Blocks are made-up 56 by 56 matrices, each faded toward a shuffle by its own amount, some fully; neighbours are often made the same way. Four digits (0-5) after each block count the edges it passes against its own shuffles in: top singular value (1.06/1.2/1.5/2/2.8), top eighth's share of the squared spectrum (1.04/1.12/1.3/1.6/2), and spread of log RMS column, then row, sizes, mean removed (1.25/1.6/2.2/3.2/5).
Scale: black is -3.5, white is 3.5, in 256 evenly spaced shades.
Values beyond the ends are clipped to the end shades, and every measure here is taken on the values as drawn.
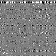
4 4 1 3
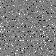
3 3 0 2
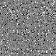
3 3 1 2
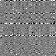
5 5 2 3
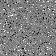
0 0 0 0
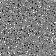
0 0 0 0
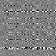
4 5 2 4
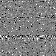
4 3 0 2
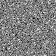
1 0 0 0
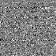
1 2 0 3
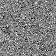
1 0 0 0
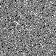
0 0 0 0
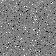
0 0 0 0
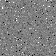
0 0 0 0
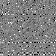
4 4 1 2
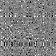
4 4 2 2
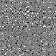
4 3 1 2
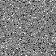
3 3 0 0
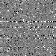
4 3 1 2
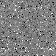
2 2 0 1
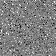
1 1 0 0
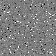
0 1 0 0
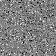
2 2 0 0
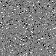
2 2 0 0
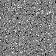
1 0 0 0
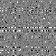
4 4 2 3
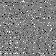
3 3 0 1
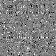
3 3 0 1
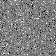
2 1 0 0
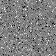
1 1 0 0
